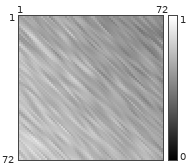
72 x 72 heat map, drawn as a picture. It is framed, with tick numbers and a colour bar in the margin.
Ninth with the lowest average: top right. Mirror symmetry: none. Odd rows or columns: none. Histogram: bell-shaped. Slope: up to the bottom left. Ninth with the highest average: bottom left. Grain: diagonal, down to the right.
